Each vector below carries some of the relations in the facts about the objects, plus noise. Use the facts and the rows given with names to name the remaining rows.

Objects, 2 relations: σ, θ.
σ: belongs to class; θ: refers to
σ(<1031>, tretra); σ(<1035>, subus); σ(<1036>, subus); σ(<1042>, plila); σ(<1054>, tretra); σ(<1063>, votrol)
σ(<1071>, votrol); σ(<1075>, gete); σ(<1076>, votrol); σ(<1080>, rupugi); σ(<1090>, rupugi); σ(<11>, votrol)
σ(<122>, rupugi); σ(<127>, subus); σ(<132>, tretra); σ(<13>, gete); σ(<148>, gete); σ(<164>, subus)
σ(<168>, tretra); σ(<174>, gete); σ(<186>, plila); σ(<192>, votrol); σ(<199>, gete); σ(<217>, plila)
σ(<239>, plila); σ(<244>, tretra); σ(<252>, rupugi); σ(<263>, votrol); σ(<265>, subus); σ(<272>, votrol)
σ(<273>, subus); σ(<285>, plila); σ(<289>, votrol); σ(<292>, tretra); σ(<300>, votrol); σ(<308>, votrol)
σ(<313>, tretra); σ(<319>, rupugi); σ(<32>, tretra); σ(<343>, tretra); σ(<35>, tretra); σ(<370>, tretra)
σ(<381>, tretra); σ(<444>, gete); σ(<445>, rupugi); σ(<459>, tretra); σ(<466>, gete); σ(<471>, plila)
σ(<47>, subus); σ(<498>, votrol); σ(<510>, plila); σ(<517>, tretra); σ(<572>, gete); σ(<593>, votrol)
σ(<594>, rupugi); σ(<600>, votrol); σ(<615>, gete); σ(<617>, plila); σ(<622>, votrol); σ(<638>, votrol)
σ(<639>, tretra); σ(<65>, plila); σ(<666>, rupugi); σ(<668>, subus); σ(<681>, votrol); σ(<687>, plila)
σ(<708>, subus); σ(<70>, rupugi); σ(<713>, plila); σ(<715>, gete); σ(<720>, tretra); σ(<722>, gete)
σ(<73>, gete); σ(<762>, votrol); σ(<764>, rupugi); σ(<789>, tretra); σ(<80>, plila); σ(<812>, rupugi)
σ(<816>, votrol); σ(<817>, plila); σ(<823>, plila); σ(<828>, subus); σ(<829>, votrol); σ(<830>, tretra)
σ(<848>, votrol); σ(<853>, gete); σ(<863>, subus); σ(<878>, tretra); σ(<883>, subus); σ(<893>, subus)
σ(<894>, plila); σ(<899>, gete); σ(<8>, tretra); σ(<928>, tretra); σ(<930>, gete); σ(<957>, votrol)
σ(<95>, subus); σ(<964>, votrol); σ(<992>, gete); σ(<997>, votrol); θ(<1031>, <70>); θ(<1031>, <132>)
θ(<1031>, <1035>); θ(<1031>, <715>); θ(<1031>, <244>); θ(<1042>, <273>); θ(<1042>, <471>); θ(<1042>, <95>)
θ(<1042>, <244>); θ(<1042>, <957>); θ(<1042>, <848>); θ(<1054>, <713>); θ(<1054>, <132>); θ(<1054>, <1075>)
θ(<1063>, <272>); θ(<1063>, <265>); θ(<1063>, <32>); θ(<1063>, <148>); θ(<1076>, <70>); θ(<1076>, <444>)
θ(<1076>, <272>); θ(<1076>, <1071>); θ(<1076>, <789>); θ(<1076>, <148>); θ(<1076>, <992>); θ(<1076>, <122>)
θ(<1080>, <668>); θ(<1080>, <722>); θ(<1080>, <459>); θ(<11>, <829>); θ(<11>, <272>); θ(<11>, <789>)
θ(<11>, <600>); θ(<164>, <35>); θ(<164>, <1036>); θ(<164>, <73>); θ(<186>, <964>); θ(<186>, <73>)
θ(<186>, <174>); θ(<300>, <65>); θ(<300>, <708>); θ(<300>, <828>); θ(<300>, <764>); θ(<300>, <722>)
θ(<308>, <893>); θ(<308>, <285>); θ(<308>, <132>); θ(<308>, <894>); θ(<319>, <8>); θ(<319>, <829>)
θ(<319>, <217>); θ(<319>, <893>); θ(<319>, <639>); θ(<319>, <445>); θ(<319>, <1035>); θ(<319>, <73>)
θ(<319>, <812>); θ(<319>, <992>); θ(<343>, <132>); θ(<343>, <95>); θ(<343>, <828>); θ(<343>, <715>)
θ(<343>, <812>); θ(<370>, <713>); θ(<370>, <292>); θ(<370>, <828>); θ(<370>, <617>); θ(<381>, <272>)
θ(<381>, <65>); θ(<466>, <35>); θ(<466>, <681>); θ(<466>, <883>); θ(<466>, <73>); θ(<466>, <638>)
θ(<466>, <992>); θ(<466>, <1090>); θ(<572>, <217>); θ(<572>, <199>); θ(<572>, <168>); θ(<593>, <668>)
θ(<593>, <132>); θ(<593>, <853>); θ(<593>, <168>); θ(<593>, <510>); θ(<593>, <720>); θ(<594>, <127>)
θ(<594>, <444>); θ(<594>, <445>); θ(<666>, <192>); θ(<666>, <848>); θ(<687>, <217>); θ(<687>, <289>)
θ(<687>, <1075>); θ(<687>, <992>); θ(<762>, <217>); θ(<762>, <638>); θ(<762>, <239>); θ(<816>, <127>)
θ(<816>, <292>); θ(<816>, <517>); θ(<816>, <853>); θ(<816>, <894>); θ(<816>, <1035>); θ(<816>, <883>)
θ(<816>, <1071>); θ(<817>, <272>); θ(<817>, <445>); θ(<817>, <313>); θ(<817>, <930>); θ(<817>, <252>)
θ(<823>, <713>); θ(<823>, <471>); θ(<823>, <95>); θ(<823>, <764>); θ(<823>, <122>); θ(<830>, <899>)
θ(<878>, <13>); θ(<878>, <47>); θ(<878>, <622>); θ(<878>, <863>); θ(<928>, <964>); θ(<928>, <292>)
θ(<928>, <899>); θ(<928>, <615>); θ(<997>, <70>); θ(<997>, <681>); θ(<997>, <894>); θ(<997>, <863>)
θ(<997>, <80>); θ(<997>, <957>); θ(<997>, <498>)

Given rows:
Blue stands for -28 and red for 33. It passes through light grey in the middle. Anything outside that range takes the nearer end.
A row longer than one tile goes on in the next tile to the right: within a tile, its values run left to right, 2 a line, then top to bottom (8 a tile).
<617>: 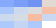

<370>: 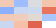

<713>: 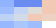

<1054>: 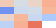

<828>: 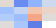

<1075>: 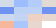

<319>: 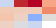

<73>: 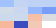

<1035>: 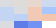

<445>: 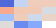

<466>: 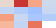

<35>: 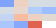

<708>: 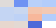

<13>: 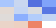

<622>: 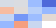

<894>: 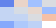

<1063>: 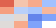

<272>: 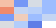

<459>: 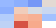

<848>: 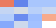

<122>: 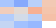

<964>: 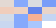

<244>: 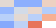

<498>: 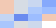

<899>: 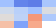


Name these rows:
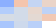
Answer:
<285>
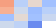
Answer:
<600>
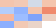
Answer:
<1042>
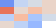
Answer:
<252>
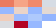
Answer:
<593>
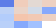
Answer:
<217>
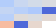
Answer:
<992>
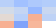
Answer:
<174>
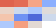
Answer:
<997>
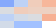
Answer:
<812>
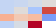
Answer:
<928>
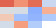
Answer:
<816>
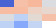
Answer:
<1090>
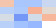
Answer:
<273>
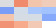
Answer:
<572>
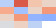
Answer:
<817>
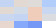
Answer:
<127>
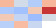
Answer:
<823>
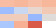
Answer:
<1031>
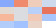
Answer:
<186>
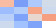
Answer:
<95>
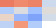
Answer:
<308>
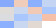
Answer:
<80>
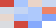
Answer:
<300>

